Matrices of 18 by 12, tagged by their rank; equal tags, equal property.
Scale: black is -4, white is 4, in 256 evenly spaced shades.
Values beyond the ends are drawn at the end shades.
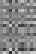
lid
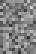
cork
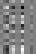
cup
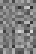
lid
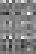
lid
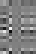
cup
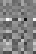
lid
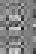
lid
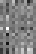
lid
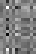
lid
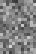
cork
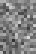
cork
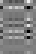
cup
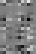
lid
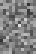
cork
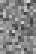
cork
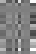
cup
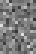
cork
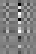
cup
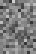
cork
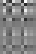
cup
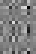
lid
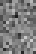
cork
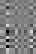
cup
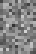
cork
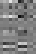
lid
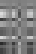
cup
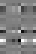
cup
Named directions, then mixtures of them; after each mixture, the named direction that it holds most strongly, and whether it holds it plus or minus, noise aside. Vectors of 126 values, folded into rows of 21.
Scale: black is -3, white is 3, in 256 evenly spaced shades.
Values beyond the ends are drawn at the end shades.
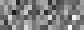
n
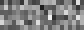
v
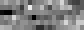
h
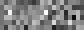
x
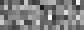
v, plus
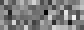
x, minus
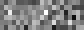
x, plus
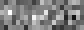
x, plus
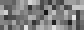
x, minus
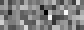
v, plus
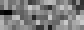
h, plus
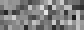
x, plus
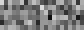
v, minus
